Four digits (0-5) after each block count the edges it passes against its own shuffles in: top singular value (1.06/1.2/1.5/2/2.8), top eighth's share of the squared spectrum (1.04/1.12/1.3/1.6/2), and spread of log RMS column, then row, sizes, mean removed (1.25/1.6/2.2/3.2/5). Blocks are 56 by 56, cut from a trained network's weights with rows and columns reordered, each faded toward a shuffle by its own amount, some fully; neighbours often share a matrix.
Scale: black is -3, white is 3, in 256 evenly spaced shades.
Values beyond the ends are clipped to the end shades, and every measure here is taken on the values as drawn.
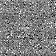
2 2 1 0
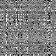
3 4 3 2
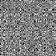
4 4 2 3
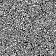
0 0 0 1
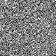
2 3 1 0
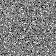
1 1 0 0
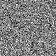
2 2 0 0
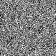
0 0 0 0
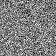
0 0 0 0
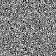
3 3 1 0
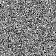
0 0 0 0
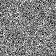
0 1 0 0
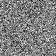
0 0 0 0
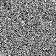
2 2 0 0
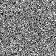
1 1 0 0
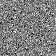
0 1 0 0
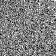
2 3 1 1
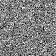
1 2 0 0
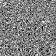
2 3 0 1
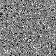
0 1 0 0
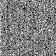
2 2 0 1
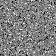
0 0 0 0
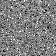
0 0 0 0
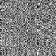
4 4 2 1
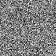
2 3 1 0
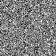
2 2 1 0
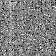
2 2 0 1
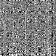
3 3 0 3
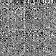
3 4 0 3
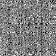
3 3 0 3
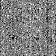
2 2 0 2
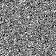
1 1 0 0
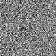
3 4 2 1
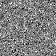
0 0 0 0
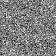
0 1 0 0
